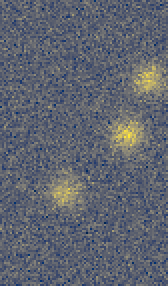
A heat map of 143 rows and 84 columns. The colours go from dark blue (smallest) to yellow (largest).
Mirror symmetry: none. Stripes: none. Average level on the scale: 40%. Bumps: three. Odd rows or columns: none.
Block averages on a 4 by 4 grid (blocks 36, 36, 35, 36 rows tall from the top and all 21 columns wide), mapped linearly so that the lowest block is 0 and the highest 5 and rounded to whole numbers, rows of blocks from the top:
0001 / 0025 / 0411 / 0000
